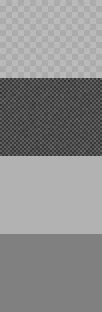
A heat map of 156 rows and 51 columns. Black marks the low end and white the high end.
The table splits into 4 rows of 1 panel. Panel 1,1: high, checkered, faint in contrast. Panel 2,1: low, checkered. Panel 3,1: high, flat. Panel 4,1: middling, flat.
